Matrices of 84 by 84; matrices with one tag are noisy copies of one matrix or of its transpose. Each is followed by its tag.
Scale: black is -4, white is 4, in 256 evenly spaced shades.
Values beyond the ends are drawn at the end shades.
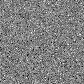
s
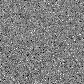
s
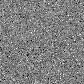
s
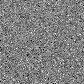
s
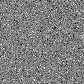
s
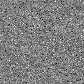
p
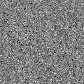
p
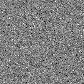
p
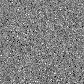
p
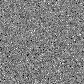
s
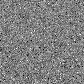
s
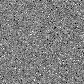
s
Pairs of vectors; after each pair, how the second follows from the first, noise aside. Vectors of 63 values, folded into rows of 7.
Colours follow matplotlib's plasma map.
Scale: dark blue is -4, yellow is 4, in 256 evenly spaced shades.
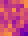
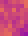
shrunk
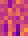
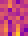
negated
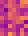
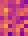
negated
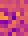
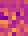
negated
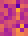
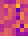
negated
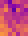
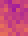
shrunk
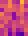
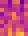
negated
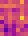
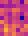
negated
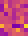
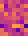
negated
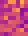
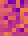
negated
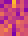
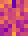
negated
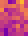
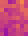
shrunk
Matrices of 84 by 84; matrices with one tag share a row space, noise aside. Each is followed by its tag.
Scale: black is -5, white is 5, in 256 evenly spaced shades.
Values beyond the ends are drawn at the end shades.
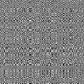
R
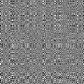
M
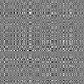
R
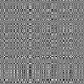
R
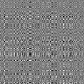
R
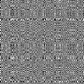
M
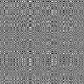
R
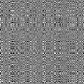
M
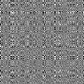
M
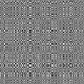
R
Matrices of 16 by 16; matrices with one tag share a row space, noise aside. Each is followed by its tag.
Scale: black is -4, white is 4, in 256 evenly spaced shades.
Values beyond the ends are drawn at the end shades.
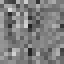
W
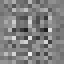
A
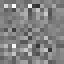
A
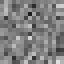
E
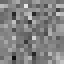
E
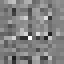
A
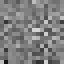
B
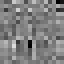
E
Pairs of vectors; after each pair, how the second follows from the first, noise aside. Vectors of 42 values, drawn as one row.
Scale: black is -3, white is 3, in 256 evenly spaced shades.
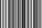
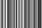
wrapped around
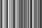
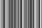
wrapped around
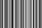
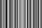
wrapped around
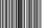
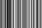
wrapped around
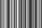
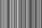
shrunk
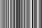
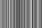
shrunk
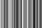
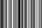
wrapped around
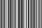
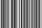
wrapped around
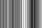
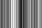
wrapped around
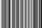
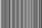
shrunk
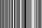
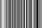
wrapped around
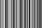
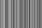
shrunk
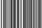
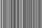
shrunk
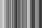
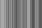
shrunk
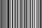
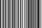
wrapped around
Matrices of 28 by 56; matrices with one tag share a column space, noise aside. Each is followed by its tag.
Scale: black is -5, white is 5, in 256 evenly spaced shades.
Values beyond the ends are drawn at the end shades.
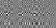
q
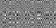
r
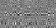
q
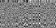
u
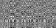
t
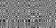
t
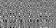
t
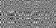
r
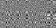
r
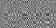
r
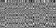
u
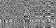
t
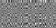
u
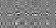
q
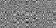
r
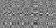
q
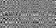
r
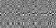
q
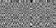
u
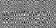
r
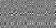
q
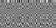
u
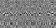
q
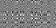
r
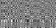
t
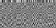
u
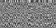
u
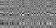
q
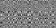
r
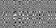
r
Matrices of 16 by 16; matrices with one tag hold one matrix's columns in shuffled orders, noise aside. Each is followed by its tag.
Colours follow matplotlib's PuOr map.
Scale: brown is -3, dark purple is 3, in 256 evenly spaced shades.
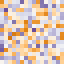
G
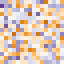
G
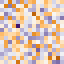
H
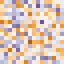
G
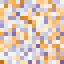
H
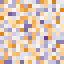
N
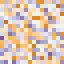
H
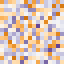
H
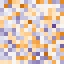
H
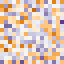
N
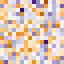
G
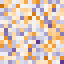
H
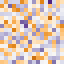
N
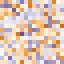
G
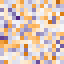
H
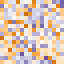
G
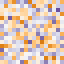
H
